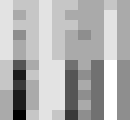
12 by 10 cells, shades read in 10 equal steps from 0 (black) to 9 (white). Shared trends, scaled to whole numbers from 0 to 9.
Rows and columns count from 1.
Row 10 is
6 1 6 8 8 3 5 4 9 5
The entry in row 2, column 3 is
7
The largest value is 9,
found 6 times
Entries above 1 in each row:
10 10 10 10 10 10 10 9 10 9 9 9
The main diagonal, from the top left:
8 6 7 8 7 6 6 4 9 5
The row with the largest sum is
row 3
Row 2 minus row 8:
1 5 0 0 -1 3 1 2 -1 1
